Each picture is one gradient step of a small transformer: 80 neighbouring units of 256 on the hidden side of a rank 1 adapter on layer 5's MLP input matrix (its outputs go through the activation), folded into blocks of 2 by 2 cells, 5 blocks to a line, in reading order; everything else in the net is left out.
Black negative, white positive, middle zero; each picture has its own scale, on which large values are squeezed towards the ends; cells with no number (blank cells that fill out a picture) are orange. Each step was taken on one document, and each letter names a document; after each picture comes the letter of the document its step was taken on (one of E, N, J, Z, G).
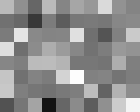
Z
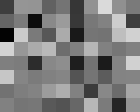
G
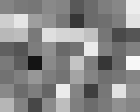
G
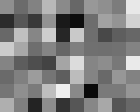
G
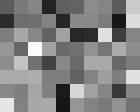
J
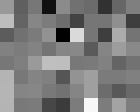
Z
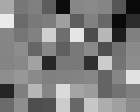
J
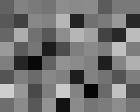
G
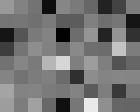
Z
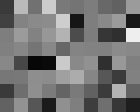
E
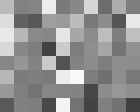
Z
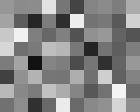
G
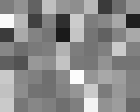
Z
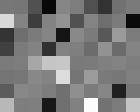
Z
